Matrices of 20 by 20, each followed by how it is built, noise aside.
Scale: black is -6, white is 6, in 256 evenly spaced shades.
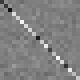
diagonal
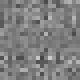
low rank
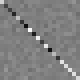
diagonal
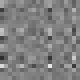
low rank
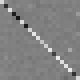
diagonal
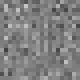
low rank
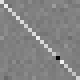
diagonal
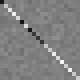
diagonal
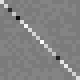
diagonal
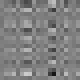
low rank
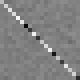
diagonal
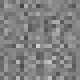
low rank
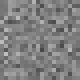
low rank
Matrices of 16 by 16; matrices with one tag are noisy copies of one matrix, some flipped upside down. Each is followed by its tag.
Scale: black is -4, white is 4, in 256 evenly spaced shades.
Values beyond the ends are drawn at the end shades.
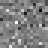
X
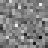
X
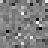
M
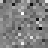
M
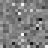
M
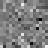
M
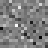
X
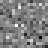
X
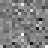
M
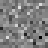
X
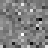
M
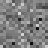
M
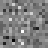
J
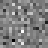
J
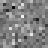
J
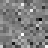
M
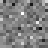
M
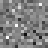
X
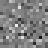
X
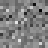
X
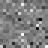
M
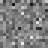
M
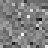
M
